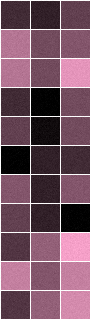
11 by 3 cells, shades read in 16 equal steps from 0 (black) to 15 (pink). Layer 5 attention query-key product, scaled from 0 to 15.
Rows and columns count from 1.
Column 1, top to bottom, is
4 11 11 4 6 0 8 6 5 12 5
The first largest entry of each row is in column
3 1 3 3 3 3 1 1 3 1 3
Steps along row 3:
down up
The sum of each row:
13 26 32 11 14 7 19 9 29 32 27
